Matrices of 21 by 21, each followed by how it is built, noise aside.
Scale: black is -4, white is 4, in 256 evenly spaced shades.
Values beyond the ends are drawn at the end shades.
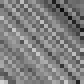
Toeplitz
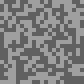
noise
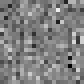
noise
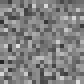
noise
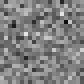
noise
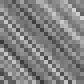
Toeplitz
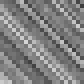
Toeplitz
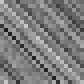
Toeplitz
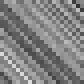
Toeplitz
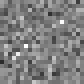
noise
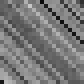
Toeplitz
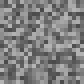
noise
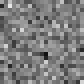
noise
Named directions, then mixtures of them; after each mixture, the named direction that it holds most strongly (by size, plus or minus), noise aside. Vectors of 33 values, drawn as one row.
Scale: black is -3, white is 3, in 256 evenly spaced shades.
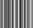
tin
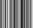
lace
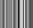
tin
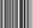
tin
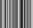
lace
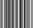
tin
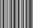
tin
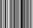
lace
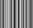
tin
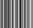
tin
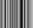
lace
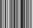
lace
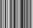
lace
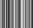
lace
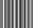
tin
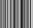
lace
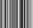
lace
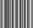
tin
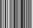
lace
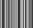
lace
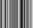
lace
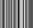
tin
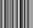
tin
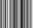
lace
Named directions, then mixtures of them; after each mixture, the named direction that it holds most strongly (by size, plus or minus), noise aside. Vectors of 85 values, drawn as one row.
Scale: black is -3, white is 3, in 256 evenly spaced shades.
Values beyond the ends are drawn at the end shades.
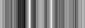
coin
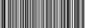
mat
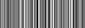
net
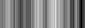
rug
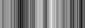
rug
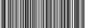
mat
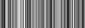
mat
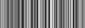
net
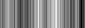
rug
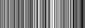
net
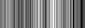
rug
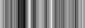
coin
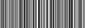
net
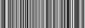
mat
